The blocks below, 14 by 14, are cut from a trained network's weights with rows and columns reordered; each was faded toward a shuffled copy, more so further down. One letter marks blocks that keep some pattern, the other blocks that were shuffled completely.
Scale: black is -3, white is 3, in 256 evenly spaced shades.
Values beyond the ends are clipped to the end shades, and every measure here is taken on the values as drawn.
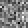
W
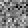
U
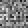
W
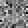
U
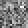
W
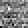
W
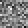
W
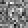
U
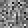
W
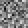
U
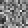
W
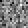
U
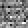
W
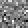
U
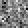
U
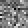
U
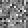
U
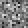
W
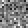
U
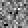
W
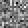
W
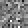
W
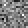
U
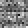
W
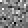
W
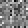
W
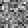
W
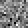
U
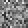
U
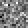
U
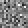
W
